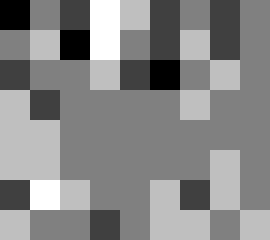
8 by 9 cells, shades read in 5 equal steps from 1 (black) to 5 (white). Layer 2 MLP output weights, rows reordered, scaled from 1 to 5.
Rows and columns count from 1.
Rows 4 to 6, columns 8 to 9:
3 3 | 3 3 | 4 3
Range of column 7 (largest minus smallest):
2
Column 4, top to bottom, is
5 5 4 3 3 3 3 2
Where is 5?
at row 1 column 4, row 2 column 4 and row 7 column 2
